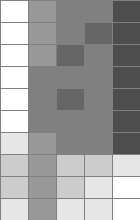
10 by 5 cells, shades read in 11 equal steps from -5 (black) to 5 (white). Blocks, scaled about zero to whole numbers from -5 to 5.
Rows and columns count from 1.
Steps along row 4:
down same same down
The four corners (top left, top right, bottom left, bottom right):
5 -2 4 5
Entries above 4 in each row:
1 1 1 1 1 1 0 0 1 1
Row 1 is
5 1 0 0 -2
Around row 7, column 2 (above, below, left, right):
0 1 4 0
